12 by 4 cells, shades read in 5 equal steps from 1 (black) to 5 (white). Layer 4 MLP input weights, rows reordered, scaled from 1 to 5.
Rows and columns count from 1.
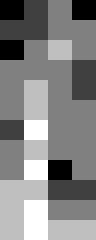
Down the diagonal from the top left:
1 2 4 2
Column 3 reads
3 3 4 3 3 3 3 3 1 2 3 4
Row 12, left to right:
4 5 4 4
